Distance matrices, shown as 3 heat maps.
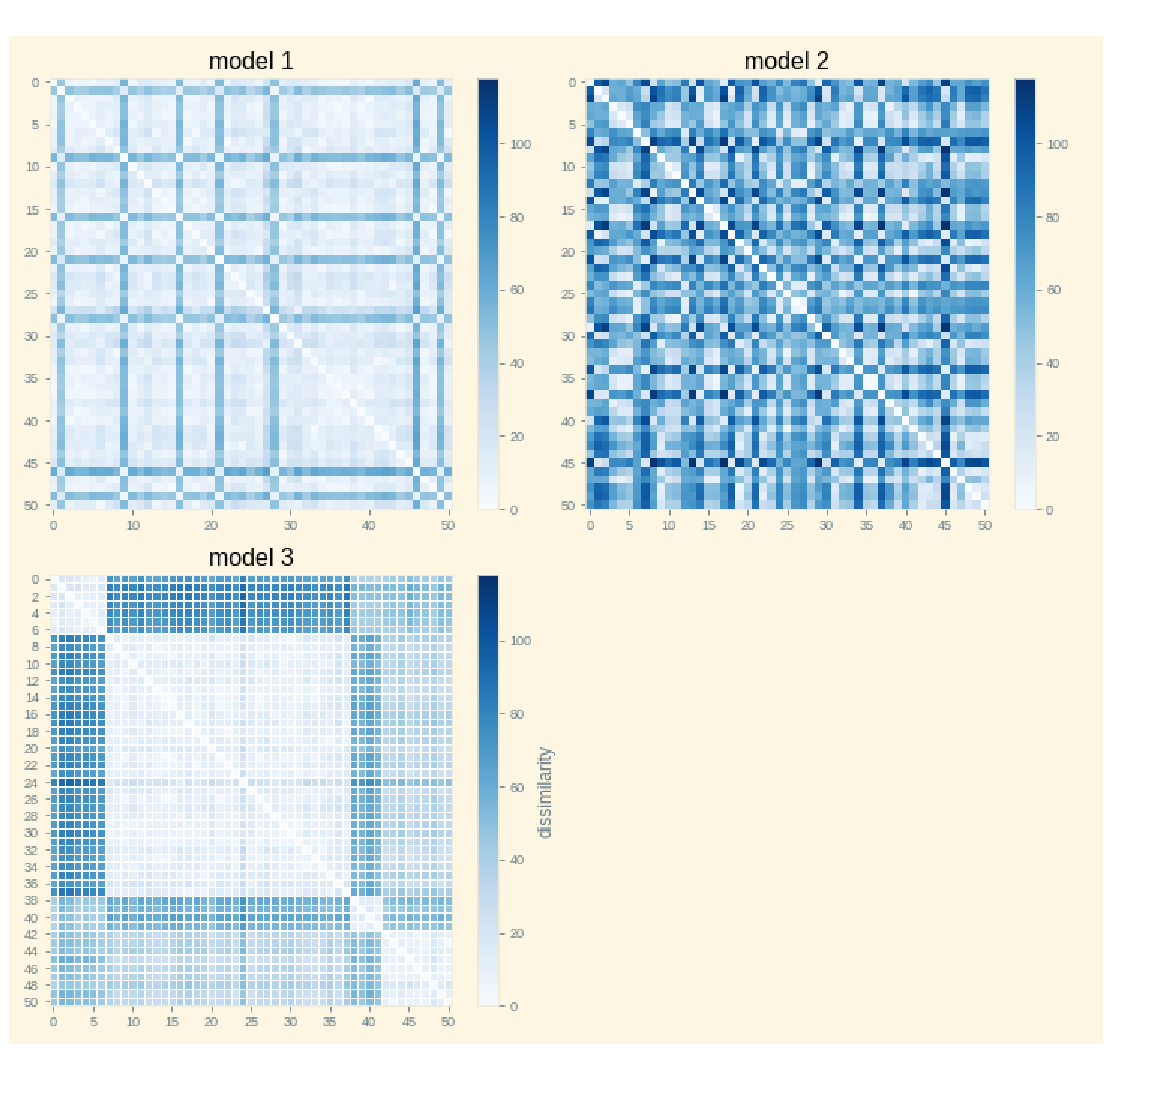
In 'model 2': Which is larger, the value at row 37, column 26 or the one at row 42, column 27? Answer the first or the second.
the second
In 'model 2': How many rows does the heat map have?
51
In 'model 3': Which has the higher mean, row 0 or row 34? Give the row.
0
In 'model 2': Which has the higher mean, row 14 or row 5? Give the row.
14
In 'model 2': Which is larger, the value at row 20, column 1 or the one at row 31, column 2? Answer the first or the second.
the second
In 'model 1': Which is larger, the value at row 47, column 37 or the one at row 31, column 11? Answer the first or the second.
the second
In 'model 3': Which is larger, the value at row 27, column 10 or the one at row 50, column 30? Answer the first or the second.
the second
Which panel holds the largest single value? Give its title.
model 2
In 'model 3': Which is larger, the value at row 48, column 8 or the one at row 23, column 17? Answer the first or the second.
the first
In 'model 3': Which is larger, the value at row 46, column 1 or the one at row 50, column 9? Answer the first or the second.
the first
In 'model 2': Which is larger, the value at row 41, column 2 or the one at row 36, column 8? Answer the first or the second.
the first
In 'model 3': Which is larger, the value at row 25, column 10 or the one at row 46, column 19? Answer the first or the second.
the second
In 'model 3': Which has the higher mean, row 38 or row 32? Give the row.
38
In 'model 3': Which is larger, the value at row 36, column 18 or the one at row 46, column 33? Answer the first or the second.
the second
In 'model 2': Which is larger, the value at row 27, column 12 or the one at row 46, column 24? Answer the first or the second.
the second
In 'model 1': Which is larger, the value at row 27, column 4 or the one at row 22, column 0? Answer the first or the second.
the first
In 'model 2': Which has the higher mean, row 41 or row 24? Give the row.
24
